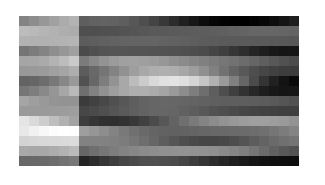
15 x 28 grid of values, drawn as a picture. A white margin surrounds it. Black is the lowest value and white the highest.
Grain: streaks across. Ninth with the highest average: bottom left. Seam: vertical, 20% of the way across, the left part higher.
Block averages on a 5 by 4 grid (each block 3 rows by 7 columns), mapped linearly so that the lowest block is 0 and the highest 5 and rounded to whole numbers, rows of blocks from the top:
4 1 0 0 / 4 3 2 0 / 3 3 3 0 / 5 1 2 2 / 4 2 1 1
